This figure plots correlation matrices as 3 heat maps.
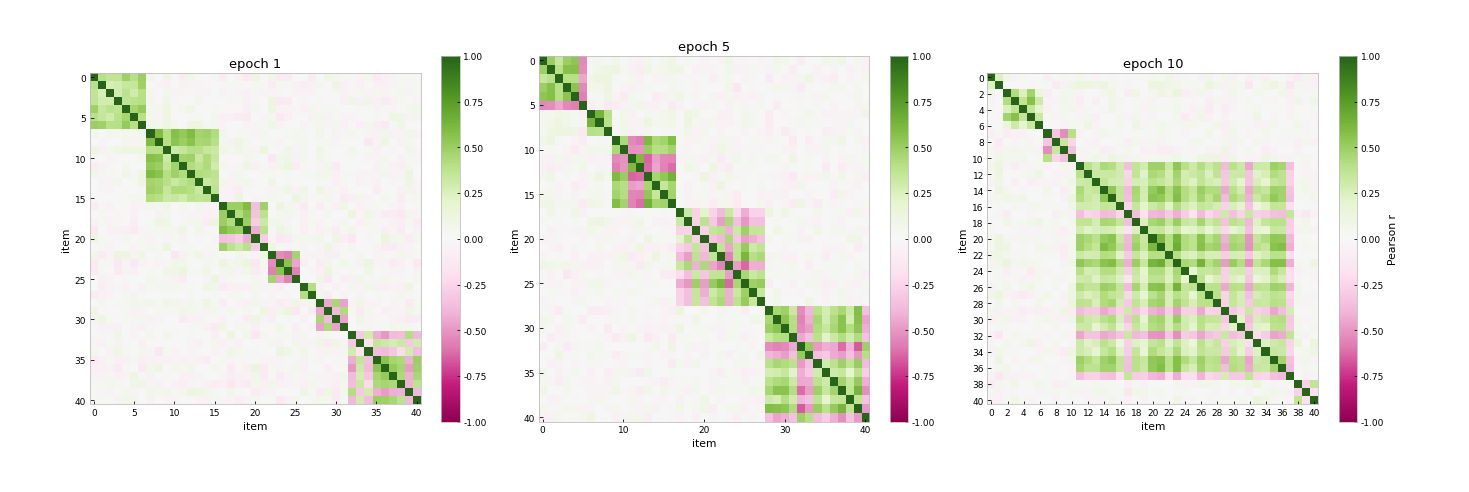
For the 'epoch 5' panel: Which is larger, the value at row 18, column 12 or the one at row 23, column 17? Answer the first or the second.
the second
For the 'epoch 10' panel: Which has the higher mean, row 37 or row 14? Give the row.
14
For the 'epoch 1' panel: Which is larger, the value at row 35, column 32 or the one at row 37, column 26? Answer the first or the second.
the second
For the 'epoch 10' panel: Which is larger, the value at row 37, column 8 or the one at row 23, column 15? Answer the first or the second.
the second
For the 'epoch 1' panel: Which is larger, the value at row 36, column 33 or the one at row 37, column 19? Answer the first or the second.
the first
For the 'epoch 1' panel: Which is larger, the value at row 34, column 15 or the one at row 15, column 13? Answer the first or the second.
the second
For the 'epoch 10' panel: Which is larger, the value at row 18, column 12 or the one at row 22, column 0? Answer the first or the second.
the first
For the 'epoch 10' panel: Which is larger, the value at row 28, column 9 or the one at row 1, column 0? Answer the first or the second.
the second
